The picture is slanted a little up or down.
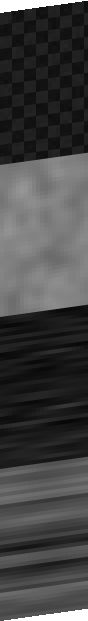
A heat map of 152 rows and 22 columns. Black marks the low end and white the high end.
It is made of 4 by 1 panels. Panel 1,1: very low, checkered, faint in contrast. Panel 2,1: middling, blotchy, faint in contrast. Panel 3,1: very low, streaked across, faint in contrast. Panel 4,1: low, streaked across.
